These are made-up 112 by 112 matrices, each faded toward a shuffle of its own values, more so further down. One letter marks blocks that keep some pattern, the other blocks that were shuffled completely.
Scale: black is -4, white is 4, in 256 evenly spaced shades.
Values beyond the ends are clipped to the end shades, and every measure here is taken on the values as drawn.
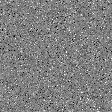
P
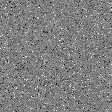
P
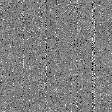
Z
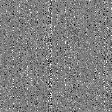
Z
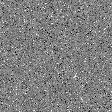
P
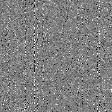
Z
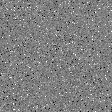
P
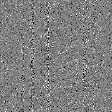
Z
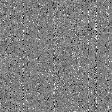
Z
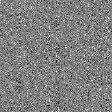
Z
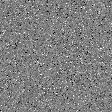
P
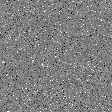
P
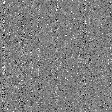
Z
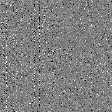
Z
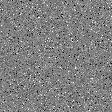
P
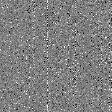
Z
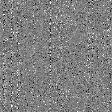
Z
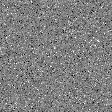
P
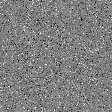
P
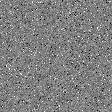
P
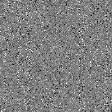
Z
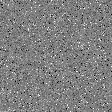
P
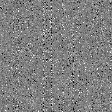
Z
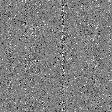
Z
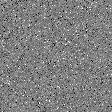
P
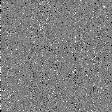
Z
